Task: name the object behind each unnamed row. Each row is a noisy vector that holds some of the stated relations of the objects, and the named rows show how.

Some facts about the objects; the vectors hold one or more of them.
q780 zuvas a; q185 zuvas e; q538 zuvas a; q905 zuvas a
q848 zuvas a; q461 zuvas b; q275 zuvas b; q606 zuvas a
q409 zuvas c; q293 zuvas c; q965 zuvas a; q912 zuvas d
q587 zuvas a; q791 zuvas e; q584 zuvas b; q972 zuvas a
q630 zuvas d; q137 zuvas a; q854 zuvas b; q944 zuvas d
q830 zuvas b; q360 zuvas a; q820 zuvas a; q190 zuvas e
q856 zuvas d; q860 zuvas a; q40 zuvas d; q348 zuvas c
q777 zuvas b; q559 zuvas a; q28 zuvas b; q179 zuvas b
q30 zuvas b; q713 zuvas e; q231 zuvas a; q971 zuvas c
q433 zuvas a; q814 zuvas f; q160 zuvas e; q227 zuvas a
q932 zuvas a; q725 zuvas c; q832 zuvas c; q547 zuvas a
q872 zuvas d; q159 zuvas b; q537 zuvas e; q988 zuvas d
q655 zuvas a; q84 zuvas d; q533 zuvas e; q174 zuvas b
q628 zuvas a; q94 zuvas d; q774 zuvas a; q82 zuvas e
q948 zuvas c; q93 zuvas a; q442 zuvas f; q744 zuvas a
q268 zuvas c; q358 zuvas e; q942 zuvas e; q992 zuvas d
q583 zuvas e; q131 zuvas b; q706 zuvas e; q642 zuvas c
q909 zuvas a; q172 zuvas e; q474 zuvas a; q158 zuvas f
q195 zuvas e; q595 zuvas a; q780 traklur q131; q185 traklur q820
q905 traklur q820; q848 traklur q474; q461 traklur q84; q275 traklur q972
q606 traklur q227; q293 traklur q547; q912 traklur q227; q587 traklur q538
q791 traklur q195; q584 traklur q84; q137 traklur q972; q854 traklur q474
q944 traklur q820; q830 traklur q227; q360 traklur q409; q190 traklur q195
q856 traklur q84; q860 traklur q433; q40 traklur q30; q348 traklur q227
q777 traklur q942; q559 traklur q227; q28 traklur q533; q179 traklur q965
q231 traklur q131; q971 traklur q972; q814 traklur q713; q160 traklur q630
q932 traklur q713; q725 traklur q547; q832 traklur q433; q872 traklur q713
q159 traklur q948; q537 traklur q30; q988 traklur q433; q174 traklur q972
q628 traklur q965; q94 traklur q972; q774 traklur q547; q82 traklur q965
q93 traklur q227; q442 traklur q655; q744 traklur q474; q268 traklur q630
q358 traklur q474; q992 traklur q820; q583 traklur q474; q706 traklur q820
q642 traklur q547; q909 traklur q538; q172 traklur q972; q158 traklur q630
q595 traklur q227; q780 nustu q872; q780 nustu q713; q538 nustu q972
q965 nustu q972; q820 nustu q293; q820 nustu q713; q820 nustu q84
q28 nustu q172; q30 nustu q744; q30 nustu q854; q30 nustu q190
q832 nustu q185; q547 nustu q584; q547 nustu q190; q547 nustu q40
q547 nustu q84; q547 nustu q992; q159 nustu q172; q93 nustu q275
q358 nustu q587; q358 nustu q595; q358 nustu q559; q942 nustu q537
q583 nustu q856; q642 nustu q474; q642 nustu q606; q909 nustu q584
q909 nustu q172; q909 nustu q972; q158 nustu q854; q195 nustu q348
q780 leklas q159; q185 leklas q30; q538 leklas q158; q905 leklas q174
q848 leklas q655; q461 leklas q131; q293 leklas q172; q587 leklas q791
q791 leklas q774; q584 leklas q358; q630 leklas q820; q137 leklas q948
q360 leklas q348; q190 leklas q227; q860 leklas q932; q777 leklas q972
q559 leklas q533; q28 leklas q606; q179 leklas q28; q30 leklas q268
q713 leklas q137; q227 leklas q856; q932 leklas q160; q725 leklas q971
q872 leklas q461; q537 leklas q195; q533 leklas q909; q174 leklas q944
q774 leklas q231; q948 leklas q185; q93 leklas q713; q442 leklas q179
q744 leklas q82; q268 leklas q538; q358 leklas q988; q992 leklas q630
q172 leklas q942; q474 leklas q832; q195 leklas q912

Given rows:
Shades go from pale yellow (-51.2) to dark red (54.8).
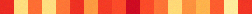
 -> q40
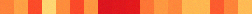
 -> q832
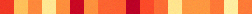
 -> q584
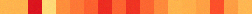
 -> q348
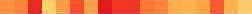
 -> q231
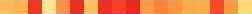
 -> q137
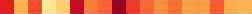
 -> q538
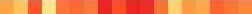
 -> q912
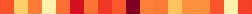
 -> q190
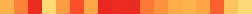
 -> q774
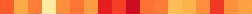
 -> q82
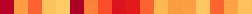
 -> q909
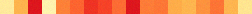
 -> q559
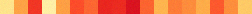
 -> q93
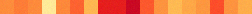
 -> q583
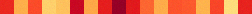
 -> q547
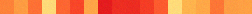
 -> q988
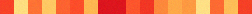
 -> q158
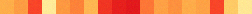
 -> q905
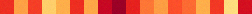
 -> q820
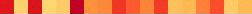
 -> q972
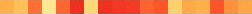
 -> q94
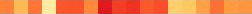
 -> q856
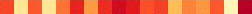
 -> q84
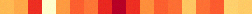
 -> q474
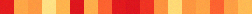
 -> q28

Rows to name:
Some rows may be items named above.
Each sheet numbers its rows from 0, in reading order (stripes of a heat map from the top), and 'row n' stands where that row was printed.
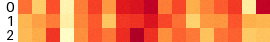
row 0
q713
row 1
q777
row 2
q474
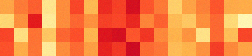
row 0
q791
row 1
q587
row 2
q158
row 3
q82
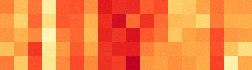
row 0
q856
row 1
q814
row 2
q461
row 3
q360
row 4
q744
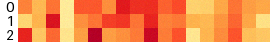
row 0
q856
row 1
q595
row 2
q172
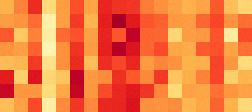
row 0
q774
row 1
q195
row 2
q854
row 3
q533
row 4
q137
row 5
q972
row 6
q159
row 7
q860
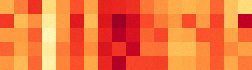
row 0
q774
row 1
q30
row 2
q533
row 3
q160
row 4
q630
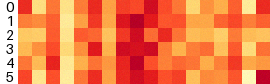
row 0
q40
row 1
q942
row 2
q442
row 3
q780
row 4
q655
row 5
q84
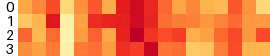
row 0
q642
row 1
q227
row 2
q131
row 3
q185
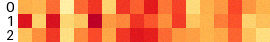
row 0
q275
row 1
q972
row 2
q725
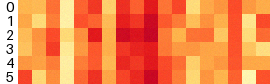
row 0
q275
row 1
q872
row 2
q780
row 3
q360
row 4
q179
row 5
q992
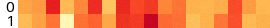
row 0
q971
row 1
q537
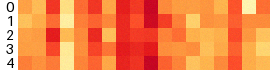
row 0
q293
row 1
q830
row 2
q971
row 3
q932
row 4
q706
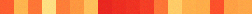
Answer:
q944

